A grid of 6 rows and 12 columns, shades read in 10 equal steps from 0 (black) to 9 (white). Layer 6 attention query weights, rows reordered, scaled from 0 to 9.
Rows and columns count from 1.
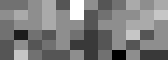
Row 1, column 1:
4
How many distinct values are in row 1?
5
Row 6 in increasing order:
0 2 2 2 3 3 3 4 4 5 5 7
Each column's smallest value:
3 1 3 3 3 2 2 3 0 3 2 2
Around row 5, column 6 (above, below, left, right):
4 5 5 2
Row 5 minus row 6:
0 -2 -1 1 2 -3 0 -1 5 -2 3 3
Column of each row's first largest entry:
6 6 4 10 2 2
